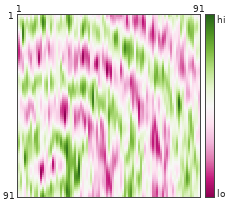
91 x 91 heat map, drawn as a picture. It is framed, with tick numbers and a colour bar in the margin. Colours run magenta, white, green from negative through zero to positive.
Mirror symmetry: none. Slope: none. Rings: centred on the bottom left. Ninth with the highest average: bottom left. Average level on the scale: 50%.
